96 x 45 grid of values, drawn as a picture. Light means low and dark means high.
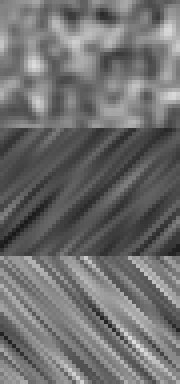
The table splits into 3 rows of 1 panel. Panel 1,1: middling, blotchy, strong in contrast. Panel 2,1: high, slanting up to the right. Panel 3,1: middling, slanting down to the right, strong in contrast.
